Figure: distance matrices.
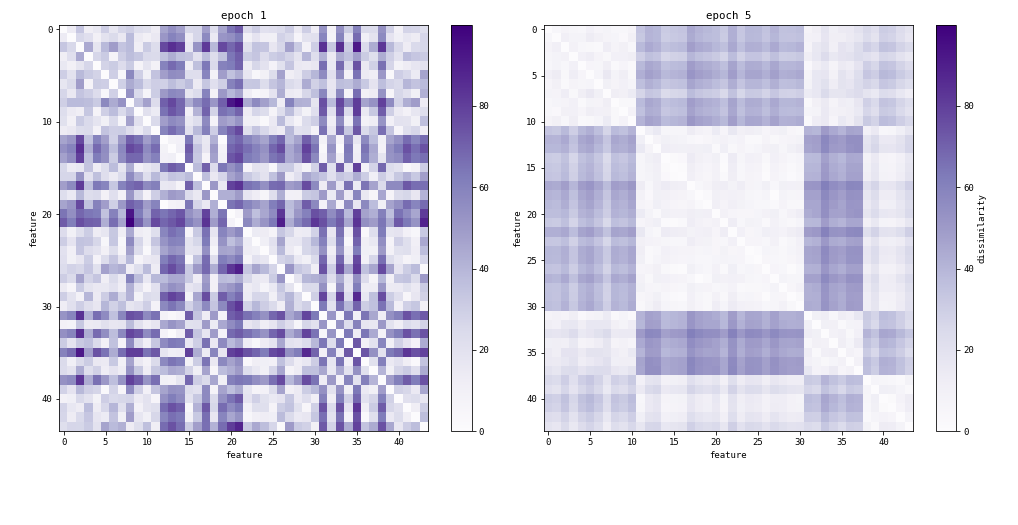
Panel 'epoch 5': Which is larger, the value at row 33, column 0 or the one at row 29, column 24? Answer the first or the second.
the first
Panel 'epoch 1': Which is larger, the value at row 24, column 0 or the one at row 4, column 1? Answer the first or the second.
the first
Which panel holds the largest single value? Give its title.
epoch 1
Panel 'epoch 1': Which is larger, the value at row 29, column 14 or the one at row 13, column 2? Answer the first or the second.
the second
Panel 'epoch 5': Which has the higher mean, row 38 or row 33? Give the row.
33
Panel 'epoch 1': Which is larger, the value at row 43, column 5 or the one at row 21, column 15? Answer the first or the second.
the second
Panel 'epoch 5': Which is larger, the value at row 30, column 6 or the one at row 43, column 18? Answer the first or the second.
the first
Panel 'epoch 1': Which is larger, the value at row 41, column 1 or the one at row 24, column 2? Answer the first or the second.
the second
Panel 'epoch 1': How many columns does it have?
44
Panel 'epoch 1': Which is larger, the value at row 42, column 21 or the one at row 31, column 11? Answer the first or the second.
the second
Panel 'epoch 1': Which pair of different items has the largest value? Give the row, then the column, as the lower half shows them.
21, 8
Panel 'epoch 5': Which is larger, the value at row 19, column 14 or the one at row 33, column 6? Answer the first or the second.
the second
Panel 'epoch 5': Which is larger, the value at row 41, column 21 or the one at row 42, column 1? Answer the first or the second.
the second
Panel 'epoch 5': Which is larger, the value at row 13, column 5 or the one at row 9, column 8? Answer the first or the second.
the first
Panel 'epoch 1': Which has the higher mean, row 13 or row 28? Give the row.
13
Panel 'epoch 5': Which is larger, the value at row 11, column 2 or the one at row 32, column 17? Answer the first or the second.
the second
